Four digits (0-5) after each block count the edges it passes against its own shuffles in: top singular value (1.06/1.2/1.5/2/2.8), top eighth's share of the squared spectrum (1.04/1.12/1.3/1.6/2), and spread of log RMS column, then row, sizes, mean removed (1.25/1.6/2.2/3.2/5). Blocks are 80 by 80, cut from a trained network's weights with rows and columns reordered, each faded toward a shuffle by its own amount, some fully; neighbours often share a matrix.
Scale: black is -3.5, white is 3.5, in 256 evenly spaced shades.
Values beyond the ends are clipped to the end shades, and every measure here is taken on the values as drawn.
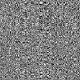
3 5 2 3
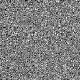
2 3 1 1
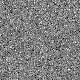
0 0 0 0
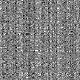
4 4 1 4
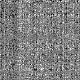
4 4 1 3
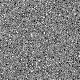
0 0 0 0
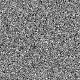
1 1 0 0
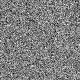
0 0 0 0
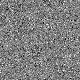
0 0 0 0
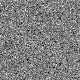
0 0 0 0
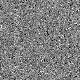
2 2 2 0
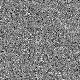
1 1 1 0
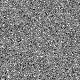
1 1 0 0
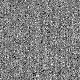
2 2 0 1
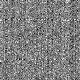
3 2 0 2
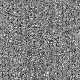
2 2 0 1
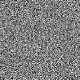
3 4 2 2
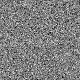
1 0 0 0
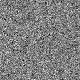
2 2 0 0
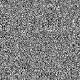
3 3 2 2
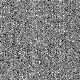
2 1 0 1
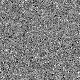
1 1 0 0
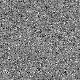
1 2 0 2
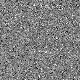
1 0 0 1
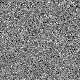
1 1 0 1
